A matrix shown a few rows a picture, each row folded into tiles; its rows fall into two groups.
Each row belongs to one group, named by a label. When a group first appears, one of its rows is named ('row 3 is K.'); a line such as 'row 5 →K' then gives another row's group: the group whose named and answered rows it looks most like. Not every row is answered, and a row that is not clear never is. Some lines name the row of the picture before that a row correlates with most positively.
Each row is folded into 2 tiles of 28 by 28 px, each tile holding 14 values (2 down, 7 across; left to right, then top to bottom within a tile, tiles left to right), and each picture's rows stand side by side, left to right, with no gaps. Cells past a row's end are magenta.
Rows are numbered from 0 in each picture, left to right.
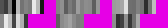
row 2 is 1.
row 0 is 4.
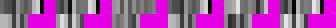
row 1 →4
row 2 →1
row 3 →4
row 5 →4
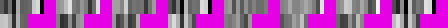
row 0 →4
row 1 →1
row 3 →4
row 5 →1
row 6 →1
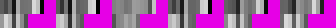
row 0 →4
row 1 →4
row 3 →4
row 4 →4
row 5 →4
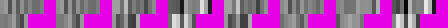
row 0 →1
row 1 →1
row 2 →1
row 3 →4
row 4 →1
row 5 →1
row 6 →1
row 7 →4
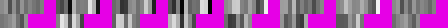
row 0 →1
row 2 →4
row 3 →4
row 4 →1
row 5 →1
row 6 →1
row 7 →1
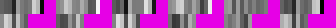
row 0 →4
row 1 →1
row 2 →4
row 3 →1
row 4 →1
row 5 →4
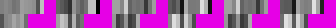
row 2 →1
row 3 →4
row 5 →4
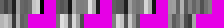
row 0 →4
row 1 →4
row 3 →1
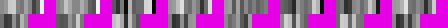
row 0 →1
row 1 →1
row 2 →4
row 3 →1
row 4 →1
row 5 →4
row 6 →4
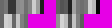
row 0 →4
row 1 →4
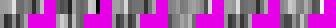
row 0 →1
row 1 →4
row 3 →1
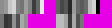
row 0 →1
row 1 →4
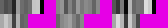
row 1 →1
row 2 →4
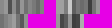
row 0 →1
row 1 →1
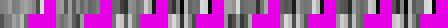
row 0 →1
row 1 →1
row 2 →4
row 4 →1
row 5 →4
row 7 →4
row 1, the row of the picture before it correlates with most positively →0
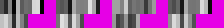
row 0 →4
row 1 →4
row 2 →1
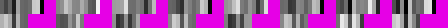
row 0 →4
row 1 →1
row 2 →1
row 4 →1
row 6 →4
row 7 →4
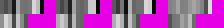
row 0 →4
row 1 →4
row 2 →4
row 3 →1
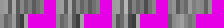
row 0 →1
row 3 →1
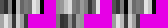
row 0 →4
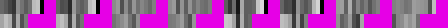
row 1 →4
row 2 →1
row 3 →1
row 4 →4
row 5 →4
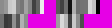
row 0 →1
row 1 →4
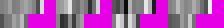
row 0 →1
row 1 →1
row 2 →4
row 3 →1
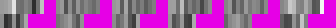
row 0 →1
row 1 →1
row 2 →1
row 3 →1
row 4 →1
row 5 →1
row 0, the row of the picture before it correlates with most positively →1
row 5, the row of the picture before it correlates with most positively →3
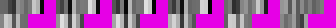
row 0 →4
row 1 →4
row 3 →4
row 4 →4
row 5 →1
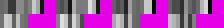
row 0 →4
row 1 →4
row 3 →4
